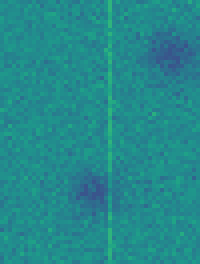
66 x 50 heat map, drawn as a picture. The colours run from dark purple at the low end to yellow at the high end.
No overall slope runs across the table. There are two dips. The halves do not mirror each other. Overall the values sit about 50% of the way up the scale. Column 28 stands out from the rest.
